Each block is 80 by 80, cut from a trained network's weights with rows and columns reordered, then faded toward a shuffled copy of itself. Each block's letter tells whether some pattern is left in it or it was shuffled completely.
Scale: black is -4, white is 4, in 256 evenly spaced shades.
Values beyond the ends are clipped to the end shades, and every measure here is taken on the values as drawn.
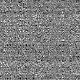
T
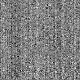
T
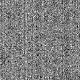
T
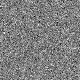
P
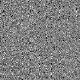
T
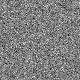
P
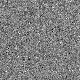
P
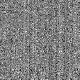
T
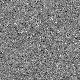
P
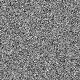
P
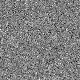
P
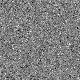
P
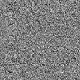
T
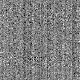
T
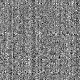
T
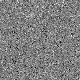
P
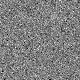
P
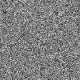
T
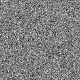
P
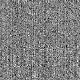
T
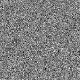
T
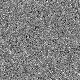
P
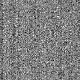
T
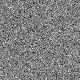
P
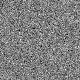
P
